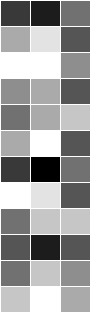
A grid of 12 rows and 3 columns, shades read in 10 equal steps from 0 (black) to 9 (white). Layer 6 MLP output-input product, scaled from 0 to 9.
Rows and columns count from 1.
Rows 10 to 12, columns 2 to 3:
1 3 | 7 5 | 9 6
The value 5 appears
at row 3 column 3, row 4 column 1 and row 11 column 3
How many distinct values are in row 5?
3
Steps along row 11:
up down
